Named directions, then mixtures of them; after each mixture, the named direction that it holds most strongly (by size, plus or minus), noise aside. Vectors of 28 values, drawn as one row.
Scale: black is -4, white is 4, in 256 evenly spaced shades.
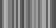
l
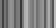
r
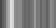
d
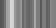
d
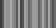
l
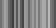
l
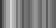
d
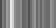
d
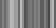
d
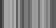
l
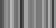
r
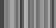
r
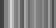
d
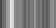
d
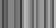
r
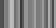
r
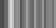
d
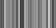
l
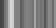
d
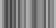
l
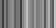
r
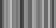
l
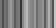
r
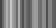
d
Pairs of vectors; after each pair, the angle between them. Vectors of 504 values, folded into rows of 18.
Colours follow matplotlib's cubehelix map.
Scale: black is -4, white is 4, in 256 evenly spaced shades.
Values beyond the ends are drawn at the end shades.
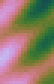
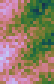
nearly parallel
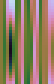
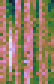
nearly opposite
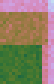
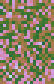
orthogonal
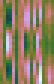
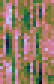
nearly opposite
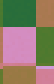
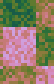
nearly parallel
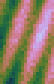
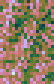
partly opposed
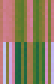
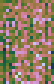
partly opposed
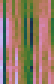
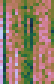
nearly parallel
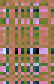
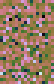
orthogonal
